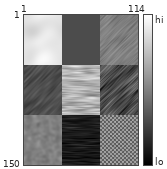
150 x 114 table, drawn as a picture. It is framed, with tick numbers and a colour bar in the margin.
The table splits into 3 rows of 3 panels. Panel 1,1: very high, smooth, faint in contrast. Panel 1,2: low, flat. Panel 1,3: middling, slanting up to the right, faint in contrast. Panel 2,1: low, slanting up to the right, faint in contrast. Panel 2,2: high, streaked across. Panel 2,3: low, slanting up to the right. Panel 3,1: middling, blotchy, faint in contrast. Panel 3,2: very low, streaked across, faint in contrast. Panel 3,3: middling, checkered, strong in contrast.
